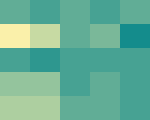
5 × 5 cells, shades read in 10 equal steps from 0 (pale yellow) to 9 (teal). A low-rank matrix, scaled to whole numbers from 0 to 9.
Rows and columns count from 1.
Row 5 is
3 3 6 6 7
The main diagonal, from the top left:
6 2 7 6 7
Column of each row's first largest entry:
2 5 2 3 5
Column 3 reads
6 6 7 7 6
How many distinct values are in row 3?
2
